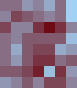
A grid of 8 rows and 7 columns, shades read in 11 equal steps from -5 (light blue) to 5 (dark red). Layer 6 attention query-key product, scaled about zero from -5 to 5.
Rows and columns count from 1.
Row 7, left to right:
1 1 2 4 -4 3 -2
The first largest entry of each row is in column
1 2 5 3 4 4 4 5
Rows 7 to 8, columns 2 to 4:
1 2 4 | -1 1 -1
